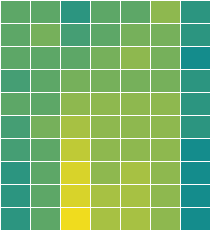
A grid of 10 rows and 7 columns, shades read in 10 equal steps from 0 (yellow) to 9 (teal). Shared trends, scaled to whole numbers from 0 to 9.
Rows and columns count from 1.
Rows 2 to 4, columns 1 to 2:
6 5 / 6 6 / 7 6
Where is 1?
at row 8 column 3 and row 9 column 3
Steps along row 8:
down down up down up up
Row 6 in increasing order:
3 4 4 4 5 7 8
